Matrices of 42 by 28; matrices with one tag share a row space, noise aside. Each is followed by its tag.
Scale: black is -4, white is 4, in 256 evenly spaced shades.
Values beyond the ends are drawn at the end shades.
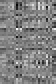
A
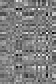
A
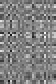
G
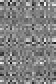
G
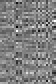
A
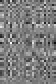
G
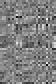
A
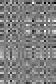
G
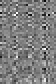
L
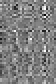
L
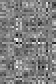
A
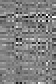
A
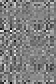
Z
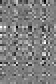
L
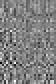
Z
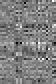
A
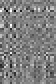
Z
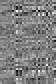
A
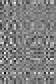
Z
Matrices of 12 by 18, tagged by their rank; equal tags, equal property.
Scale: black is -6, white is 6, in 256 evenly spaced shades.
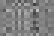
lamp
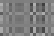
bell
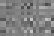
lamp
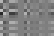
bell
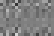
lamp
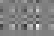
bell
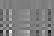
bell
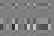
bell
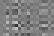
lamp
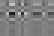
bell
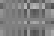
bell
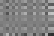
bell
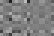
lamp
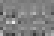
lamp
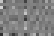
lamp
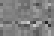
lamp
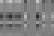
bell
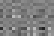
lamp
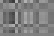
bell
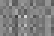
lamp
